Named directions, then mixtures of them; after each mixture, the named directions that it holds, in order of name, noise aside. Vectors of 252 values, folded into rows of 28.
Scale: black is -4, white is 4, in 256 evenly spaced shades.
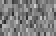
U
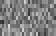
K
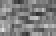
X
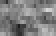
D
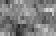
D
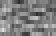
X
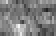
D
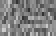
K, U, X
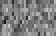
D, K, U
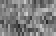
D, K, U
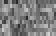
D, U, X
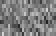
D, K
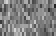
D, K, U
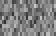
U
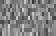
K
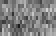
D, K, U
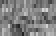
D, K, X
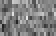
U, X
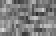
X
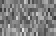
K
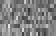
K, X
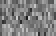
K, U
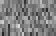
D, K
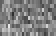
K, X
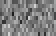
K, U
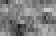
D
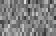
K
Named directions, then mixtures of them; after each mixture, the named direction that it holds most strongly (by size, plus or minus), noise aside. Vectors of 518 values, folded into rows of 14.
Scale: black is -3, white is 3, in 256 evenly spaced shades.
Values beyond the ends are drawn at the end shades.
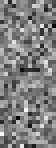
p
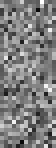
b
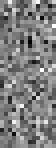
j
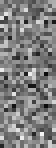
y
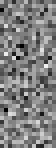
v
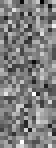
b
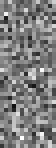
y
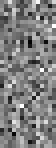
j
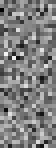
v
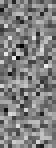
v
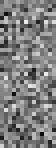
y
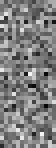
y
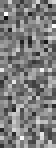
j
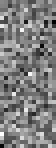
y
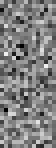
v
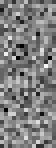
v
